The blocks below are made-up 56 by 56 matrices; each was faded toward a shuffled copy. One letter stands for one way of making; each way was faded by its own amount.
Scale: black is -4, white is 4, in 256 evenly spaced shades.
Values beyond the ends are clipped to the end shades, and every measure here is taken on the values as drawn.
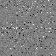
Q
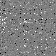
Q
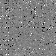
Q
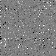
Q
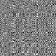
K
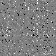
Q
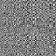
K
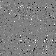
Q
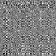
K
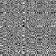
K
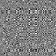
K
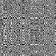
K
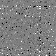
Q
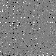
Q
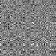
K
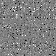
Q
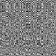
K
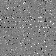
Q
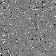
Q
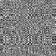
K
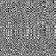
K
